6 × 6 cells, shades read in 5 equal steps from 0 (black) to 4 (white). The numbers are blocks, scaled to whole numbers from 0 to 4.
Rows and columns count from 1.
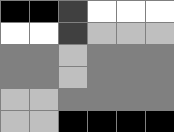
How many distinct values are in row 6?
2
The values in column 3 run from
0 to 3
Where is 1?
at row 1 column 3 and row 2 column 3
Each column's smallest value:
0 0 0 0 0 0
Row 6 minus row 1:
3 3 -1 -4 -4 -4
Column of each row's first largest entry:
4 1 3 3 1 1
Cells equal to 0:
6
